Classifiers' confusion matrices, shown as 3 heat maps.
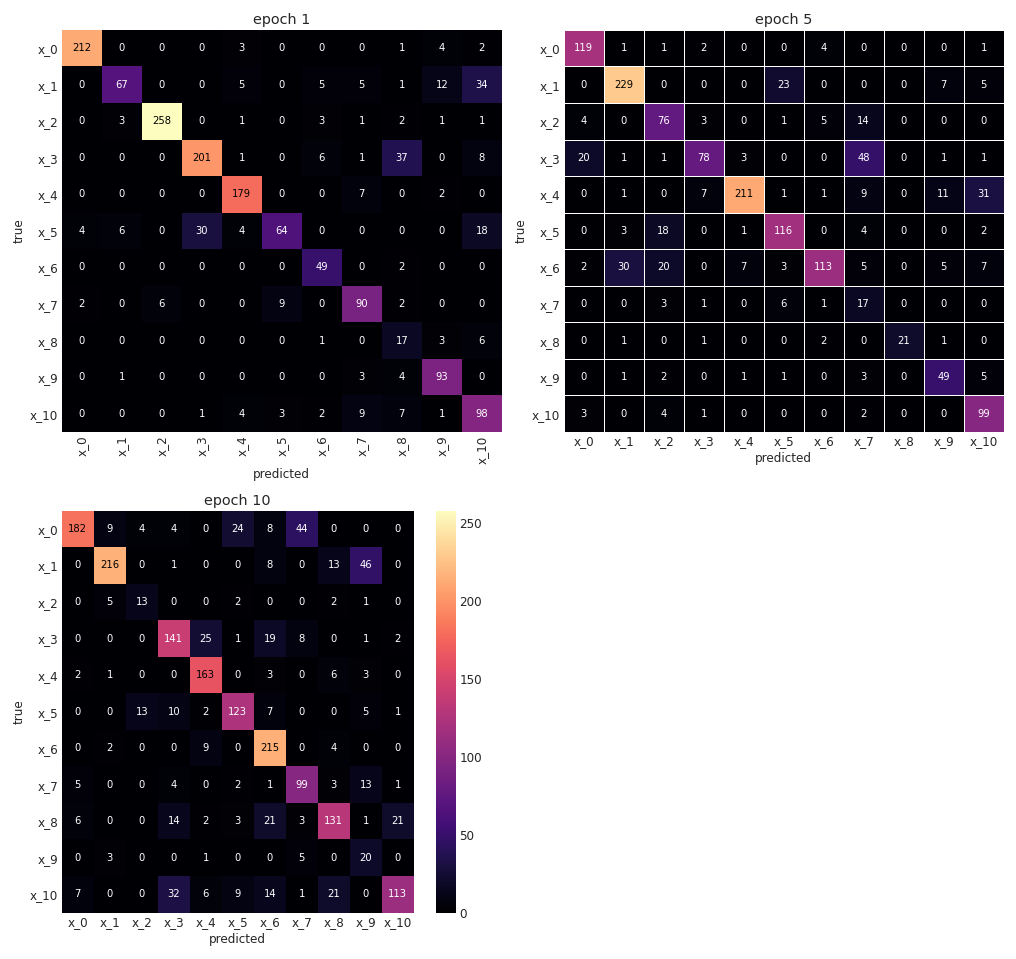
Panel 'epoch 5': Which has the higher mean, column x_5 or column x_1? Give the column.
x_1
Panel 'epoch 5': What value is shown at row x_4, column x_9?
11
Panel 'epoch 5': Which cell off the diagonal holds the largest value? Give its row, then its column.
x_3, x_7
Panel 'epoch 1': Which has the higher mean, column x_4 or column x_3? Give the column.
x_3
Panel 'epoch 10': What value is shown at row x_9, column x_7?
5
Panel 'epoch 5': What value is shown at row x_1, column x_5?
23
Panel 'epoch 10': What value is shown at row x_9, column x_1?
3
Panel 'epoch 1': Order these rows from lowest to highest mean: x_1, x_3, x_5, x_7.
x_7, x_5, x_1, x_3
